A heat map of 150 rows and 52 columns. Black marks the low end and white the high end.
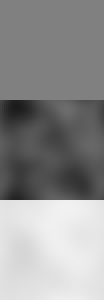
It is made of 3 by 1 panels. Panel 1,1: middling, flat. Panel 2,1: low, smooth. Panel 3,1: very high, smooth, faint in contrast.
